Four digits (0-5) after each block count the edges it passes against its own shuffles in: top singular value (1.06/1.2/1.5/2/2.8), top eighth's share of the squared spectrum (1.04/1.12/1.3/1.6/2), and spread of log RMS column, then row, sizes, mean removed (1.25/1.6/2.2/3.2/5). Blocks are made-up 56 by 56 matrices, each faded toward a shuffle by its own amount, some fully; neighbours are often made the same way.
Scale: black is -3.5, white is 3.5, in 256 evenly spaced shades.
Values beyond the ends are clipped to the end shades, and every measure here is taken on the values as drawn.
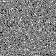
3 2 0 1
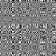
4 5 3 4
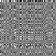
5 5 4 4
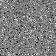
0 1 0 1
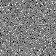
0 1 0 0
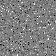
0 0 0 0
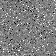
0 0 0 0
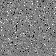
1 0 0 0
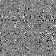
3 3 1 1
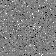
1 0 0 0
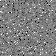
1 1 0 0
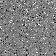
0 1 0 0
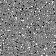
0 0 0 0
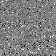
2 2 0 1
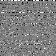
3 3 0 3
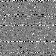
2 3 0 3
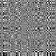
5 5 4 3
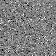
1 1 0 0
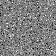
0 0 0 0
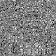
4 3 2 1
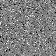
0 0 0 0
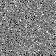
2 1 0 0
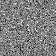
1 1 1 0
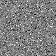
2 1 0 0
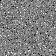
1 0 0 0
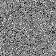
2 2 0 0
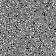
1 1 0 0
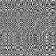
5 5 3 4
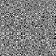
4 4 2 2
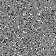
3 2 0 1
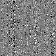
1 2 3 0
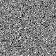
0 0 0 0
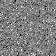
0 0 0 0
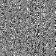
1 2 3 0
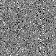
1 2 2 0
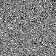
0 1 2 0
